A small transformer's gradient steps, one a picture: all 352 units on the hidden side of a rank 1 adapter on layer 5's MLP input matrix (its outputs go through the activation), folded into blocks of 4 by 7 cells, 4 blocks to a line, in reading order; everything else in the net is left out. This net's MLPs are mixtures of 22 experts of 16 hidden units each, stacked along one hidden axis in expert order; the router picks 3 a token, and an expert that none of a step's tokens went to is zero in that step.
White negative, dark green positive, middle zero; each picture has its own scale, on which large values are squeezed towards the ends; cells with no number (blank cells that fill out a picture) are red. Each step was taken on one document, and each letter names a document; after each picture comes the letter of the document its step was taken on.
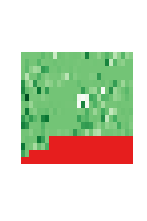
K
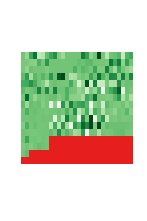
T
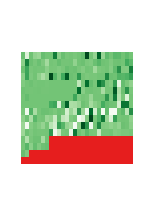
T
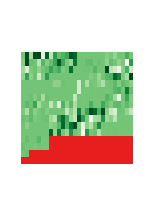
T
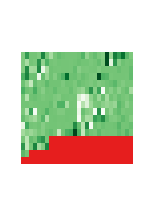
K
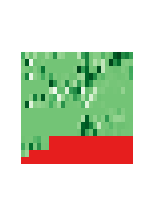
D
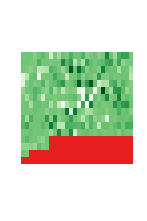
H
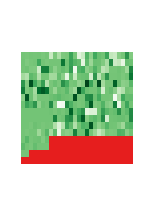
H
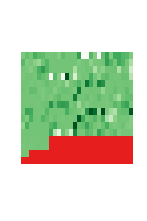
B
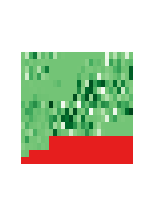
T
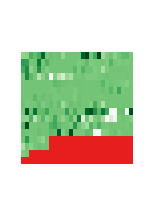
B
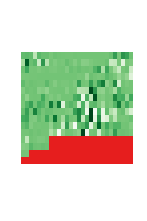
T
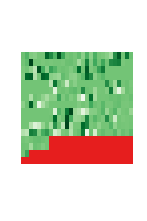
D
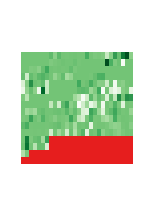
K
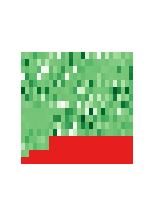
H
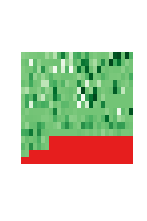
D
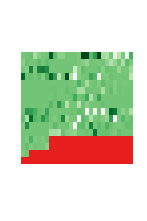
B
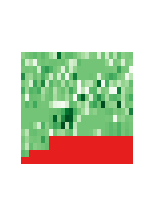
H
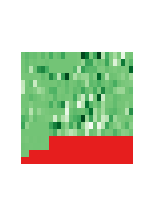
B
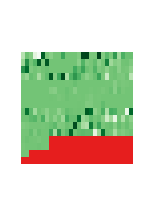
B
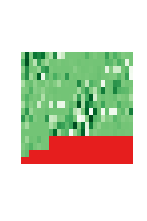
T
